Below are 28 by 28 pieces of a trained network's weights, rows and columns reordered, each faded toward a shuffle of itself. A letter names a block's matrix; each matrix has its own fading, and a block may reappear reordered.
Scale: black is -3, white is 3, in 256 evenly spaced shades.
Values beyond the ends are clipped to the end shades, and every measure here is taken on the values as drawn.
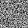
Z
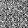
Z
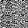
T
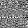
T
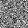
Z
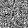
Z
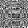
T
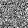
Z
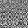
T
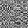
T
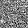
Z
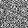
Z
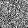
Z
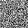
Z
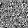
Z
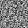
Z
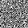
Z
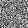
Z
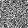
Z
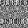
T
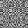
T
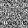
Z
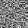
Z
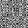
T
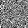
Z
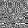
T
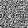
Z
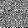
T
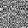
T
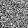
Z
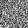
Z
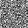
Z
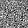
Z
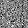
Z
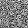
Z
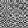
T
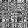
T
